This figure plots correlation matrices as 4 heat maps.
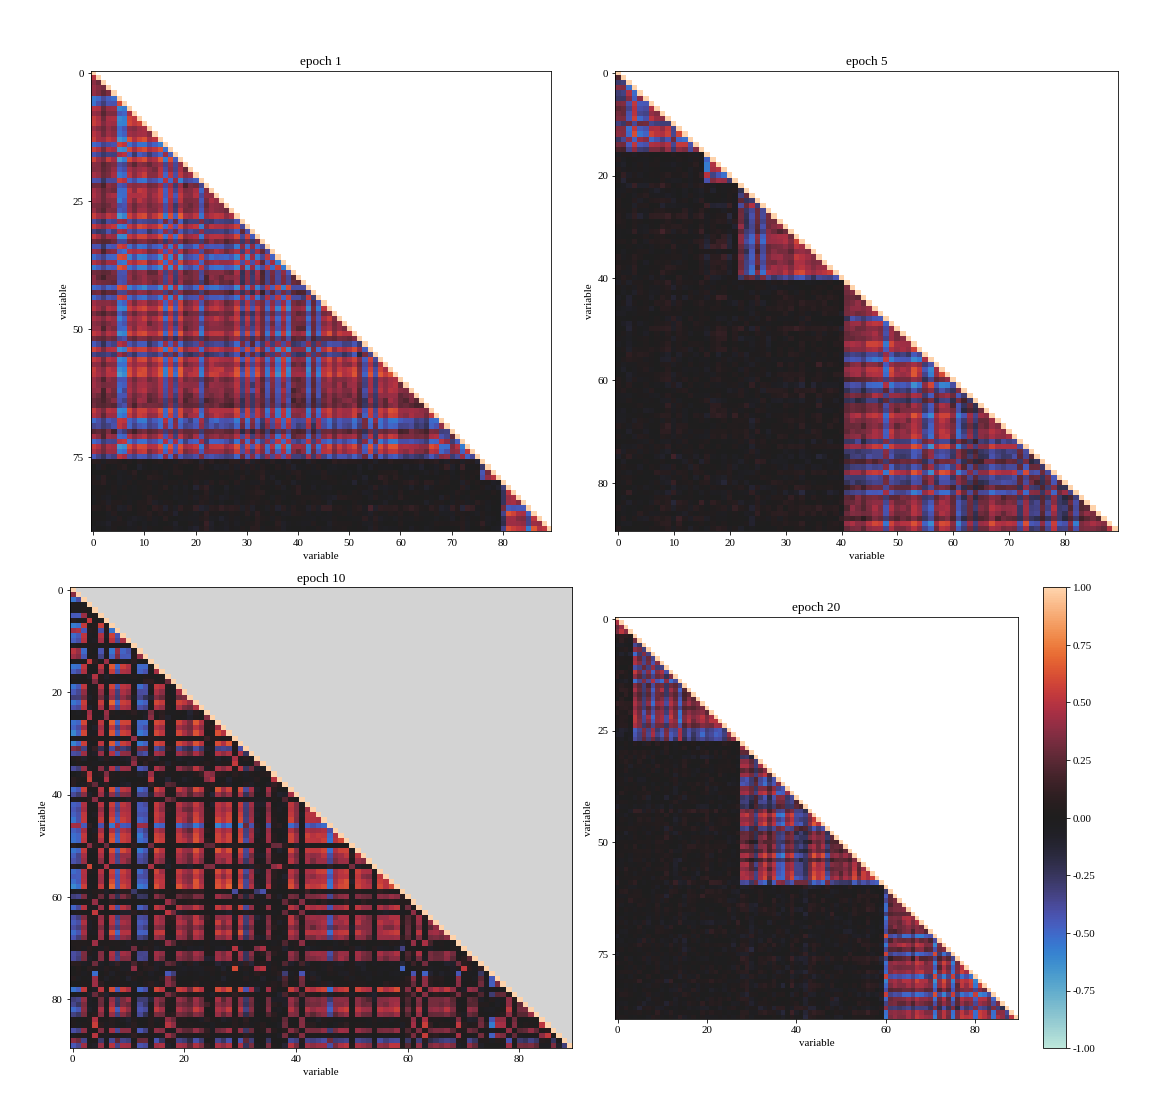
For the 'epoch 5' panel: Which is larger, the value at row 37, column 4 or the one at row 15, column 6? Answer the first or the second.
the second
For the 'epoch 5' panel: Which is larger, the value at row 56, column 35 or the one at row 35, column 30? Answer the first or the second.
the second
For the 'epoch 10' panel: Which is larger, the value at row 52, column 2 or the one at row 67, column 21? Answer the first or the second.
the first
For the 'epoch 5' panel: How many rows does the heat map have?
90
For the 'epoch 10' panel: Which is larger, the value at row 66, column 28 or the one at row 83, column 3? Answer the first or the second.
the first
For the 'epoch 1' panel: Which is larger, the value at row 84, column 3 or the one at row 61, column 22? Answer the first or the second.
the second
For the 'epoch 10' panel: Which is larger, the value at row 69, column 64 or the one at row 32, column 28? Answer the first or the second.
the second
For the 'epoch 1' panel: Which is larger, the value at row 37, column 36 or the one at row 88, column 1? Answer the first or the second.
the second
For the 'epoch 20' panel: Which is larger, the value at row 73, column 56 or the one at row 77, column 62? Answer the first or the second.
the second
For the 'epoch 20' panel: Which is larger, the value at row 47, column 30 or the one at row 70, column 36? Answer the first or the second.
the second
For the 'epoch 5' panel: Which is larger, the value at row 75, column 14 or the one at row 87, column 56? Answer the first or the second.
the first
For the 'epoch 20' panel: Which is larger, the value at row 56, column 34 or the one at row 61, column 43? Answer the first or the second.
the first
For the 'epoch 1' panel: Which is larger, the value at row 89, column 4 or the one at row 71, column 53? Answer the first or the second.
the first
